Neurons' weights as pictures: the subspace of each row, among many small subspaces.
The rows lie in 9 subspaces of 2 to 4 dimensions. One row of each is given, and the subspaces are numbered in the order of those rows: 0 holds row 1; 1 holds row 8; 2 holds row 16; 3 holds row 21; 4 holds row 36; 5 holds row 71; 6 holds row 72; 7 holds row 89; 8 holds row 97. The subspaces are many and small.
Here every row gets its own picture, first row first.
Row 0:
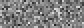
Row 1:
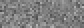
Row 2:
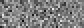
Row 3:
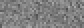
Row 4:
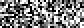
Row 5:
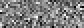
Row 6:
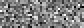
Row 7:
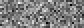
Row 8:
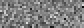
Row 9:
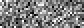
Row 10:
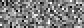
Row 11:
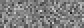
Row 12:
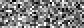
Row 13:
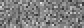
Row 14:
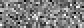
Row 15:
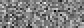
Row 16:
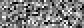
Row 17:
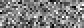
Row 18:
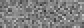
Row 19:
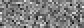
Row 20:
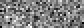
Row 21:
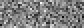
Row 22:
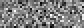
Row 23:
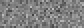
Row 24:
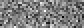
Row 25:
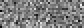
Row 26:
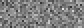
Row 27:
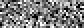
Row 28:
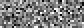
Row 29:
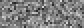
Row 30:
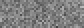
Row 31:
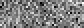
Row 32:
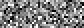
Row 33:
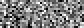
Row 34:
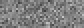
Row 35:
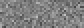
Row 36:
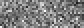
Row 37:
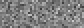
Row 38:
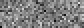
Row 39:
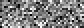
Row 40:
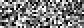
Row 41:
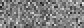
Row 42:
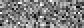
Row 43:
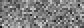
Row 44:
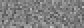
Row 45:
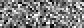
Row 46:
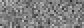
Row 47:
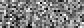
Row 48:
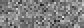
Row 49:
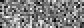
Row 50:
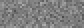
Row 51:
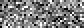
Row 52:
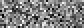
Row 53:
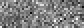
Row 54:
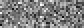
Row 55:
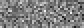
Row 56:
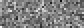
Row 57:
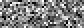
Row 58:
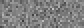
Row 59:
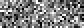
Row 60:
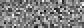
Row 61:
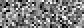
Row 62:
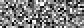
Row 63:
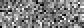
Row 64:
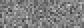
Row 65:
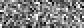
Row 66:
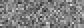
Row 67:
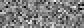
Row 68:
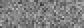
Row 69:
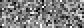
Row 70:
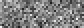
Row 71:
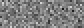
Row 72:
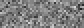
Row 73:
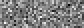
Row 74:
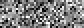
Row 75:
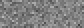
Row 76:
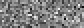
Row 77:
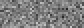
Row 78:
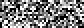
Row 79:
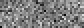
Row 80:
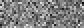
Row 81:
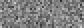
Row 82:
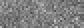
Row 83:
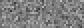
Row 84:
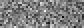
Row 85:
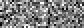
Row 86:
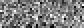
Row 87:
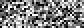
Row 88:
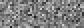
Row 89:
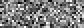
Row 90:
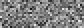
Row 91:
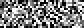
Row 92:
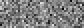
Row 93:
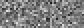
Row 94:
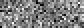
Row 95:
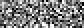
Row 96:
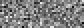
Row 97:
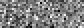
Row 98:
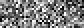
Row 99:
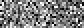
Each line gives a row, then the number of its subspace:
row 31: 4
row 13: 4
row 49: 8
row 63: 3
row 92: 2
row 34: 7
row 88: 1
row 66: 7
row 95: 8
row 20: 8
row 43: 5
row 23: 8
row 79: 3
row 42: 6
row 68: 6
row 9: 2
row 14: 6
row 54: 6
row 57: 2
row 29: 2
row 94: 3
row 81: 2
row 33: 8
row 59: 3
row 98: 7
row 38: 3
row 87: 2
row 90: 5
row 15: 8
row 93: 2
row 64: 1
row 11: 1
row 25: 4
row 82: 4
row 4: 1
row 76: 1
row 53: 4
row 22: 0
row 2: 8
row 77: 4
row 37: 1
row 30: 7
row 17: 6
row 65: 3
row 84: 3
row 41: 4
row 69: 2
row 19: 7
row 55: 0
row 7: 7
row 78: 5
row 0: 8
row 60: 8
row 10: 5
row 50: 0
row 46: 5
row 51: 2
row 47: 8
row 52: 8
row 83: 2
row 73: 1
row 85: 2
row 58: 8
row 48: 6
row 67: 6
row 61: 2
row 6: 1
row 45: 3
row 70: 5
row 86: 0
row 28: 8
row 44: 1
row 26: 5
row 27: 6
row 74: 7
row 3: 3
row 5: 6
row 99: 4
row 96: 1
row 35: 6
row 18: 0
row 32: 1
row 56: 2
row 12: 4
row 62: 6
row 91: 0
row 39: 5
